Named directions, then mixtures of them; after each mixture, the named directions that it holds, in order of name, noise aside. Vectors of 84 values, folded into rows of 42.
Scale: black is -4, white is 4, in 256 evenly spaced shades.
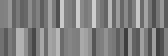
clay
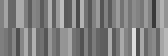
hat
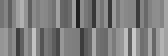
clay, hat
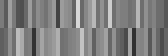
clay, hat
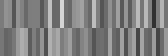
clay, hat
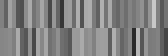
hat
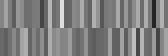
clay, hat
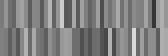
hat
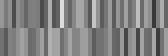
clay, hat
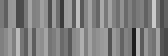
hat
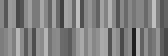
hat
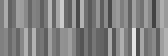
hat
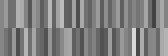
hat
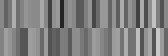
clay, hat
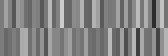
clay, hat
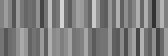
clay, hat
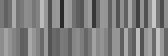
clay, hat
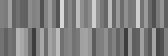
clay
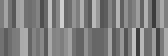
clay, hat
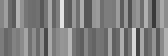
clay, hat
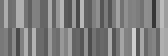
hat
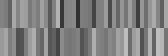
clay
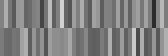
clay, hat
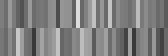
clay, hat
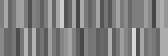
hat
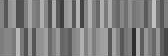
hat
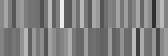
clay, hat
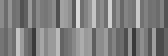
clay, hat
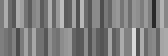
hat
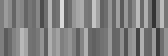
clay, hat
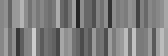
clay, hat
